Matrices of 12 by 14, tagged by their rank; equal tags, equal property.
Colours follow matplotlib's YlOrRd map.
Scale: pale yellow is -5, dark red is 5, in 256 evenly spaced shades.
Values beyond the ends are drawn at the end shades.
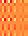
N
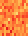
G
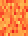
G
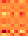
N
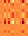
N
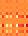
N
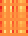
N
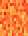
G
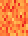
G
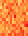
G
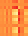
N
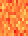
G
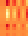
N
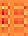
N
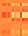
N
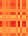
N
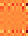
N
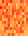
G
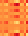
N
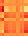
N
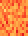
G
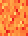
G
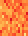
G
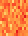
G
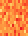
G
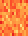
G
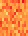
G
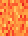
G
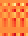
N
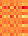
N
